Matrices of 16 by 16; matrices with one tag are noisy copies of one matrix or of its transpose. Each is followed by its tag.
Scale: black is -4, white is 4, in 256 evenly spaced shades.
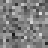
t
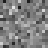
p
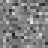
t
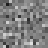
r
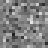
t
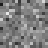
p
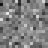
p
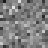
p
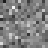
p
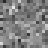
p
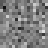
r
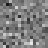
r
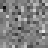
r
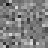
r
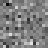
r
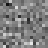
r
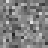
t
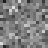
p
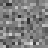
r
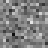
t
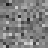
r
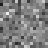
p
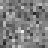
t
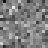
p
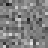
r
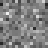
p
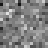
p
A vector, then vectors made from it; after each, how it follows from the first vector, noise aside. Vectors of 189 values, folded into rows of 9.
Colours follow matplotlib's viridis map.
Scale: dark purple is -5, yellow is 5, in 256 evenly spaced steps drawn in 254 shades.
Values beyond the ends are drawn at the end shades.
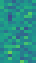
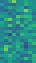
reversed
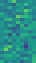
reversed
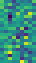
scaled up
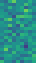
reversed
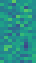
reversed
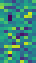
scaled up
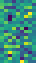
scaled up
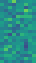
reversed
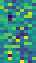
scaled up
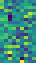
scaled up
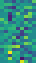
scaled up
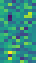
scaled up
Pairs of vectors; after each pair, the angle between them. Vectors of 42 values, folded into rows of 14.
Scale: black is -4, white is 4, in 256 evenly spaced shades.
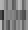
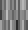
orthogonal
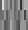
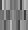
nearly parallel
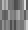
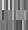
orthogonal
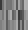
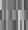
nearly opposite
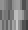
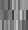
partly aligned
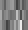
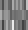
orthogonal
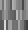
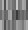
partly opposed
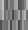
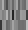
partly aligned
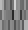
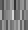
nearly opposite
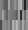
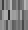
partly opposed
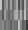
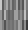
nearly parallel
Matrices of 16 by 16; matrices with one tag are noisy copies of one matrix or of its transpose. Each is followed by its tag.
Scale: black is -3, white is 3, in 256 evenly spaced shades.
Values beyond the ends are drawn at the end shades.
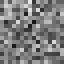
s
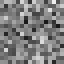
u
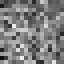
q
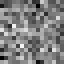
q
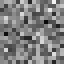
u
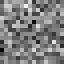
s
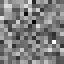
s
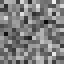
u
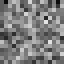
q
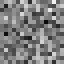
u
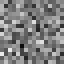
u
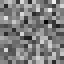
u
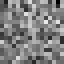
q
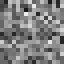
q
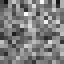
q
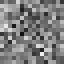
s
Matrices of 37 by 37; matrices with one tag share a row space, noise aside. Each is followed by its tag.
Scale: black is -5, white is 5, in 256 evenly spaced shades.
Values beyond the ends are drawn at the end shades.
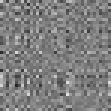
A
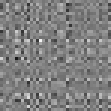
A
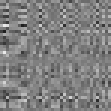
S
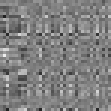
S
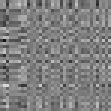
S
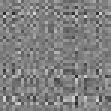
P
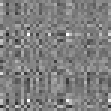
A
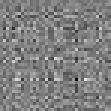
P
